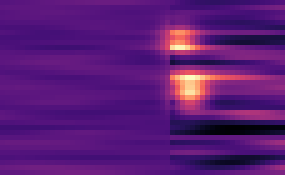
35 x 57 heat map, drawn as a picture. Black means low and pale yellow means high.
The values are skewed, with a long tail toward high values. There are two bumps. The middle right is the ninth with the highest average. No overall slope runs across the table. On average the colour sits 30% of the way up the scale. The ninth with the lowest average is the bottom right. A vertical seam about 60% of the way across splits the table, and the left part is calmer.
